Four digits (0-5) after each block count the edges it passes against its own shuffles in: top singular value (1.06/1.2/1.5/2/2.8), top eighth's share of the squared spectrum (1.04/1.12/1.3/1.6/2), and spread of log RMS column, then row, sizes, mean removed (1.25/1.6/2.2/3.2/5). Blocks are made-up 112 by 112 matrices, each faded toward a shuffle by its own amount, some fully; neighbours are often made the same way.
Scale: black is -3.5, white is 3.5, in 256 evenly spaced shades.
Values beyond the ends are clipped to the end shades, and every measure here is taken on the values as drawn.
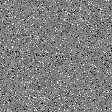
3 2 0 1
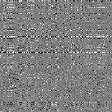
5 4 2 3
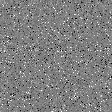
2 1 0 0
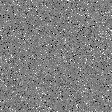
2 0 0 0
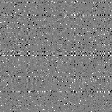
5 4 2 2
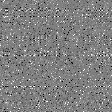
4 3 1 2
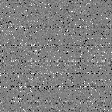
4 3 1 2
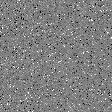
2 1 0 0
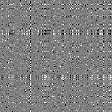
5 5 3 3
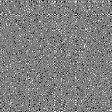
4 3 2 2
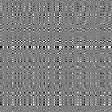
5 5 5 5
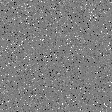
0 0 0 0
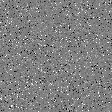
2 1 0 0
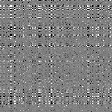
5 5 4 4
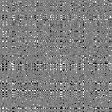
5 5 3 4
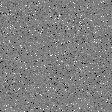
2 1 0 0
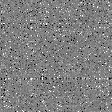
4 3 1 1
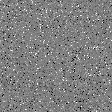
2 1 0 0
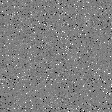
3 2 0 1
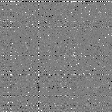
5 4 2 3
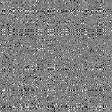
5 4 3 3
